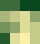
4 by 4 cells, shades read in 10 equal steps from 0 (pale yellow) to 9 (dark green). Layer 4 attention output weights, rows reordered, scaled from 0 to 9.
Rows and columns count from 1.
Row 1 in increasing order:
7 7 9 9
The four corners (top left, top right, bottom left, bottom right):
7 9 8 2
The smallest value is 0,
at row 4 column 3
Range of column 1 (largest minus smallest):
5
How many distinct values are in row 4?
4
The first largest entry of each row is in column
3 4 1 1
